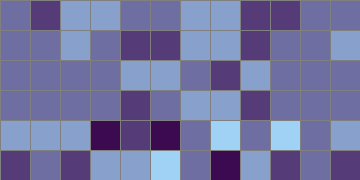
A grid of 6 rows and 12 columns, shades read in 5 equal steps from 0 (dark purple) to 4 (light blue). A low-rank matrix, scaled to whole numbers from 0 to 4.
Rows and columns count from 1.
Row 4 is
2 2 2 2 1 2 3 3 1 2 2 2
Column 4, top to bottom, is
3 2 2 2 0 3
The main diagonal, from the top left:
2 2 2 2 1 4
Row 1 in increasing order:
1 1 1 2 2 2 2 2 3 3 3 3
